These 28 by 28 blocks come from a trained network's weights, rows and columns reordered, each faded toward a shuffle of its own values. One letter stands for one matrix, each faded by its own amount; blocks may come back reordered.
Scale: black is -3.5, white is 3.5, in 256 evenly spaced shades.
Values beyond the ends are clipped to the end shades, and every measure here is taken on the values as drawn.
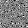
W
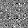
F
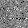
W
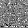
W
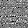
F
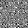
F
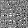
F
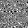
W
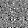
F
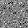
W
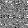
F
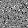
W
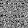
F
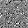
W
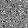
F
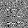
F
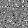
W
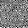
F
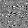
F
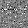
W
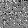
W
